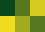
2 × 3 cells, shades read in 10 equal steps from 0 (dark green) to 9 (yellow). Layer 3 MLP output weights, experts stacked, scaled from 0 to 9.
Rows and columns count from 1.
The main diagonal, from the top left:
0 6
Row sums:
11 18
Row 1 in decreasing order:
8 3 0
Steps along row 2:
down down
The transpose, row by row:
0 9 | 3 6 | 8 3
